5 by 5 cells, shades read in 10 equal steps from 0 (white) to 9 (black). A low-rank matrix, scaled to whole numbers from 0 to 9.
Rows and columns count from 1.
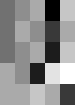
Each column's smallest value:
3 3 2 1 0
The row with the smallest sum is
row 4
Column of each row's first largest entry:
4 4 4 3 5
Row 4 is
3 4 8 1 0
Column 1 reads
5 5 5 3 3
